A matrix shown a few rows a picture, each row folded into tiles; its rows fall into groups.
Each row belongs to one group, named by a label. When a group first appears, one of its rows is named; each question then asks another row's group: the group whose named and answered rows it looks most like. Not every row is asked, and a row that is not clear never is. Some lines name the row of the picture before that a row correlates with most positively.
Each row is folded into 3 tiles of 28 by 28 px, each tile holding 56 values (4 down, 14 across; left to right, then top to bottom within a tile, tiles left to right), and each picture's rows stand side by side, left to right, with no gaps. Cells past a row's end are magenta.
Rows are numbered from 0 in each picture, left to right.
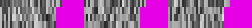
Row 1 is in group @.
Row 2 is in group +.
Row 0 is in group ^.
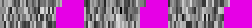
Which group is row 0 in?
+
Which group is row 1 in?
^
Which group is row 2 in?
@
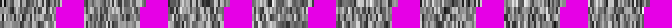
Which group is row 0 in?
@
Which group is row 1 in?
^
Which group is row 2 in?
^
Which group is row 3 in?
+
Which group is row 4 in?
+
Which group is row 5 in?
@
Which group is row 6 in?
+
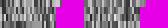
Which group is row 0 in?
^
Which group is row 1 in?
^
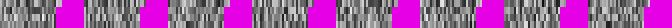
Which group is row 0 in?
+
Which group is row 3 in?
+
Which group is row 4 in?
^
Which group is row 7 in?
@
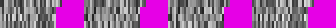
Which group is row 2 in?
+
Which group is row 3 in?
^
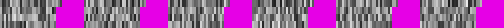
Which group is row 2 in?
+
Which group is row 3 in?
^
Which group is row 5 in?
@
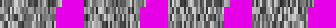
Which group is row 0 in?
@
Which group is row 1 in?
@
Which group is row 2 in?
+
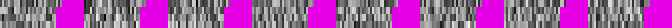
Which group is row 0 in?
@
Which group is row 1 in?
^
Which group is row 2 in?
^
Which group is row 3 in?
+
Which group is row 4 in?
@
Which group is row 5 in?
@
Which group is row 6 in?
+
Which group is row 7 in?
+
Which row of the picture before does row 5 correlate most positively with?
3
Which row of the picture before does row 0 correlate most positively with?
3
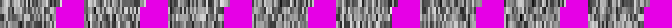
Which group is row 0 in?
@
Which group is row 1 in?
+
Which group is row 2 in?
^
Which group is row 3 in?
@
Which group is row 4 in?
+
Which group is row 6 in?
@
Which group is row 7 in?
^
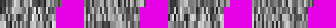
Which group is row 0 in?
^
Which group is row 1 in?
^
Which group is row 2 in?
^
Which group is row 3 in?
^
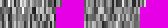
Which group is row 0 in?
+
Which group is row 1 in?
@
